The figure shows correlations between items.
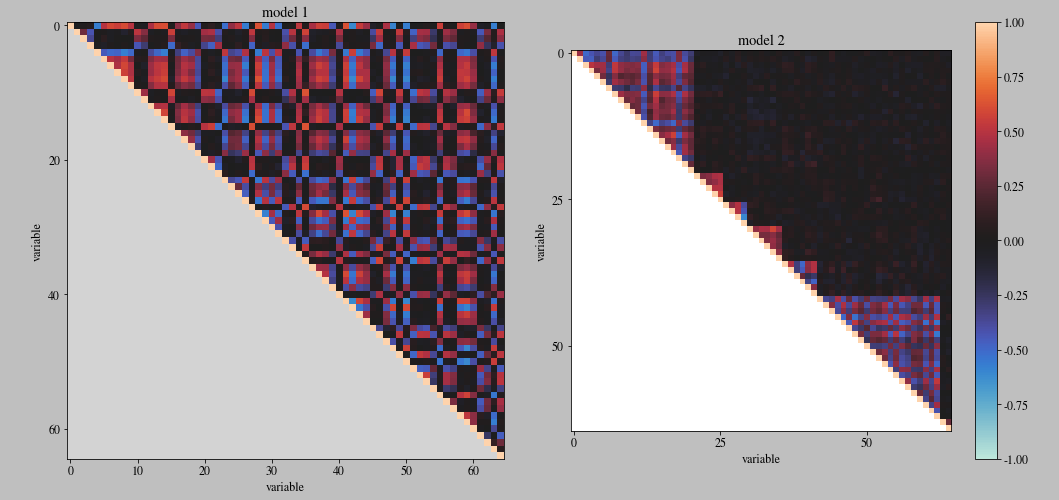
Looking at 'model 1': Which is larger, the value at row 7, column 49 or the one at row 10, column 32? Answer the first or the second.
the first
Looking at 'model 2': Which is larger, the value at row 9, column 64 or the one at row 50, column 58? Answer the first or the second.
the first
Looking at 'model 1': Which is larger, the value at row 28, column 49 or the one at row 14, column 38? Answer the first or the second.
the second
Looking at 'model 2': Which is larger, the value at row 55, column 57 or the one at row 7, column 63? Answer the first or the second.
the second
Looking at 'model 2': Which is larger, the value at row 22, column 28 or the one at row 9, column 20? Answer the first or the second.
the second
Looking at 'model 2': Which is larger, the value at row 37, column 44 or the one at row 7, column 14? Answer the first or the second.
the second
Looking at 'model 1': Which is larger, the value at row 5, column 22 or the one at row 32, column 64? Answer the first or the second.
the first
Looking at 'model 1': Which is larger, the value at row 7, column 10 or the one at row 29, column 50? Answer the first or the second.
the second
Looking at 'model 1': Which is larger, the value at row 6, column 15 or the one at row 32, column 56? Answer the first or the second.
the first
